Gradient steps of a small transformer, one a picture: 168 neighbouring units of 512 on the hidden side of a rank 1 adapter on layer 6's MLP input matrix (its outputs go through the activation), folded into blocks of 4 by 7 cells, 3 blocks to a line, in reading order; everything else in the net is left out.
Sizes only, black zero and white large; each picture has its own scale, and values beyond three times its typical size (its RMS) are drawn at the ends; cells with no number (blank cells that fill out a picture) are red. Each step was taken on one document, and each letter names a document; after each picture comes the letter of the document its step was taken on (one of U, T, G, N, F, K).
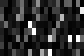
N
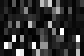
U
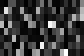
U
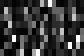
U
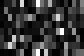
U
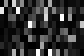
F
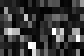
U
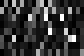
F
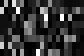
F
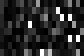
N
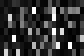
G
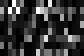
F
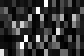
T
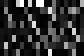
G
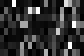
T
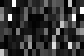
T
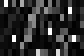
F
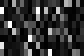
N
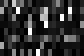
F
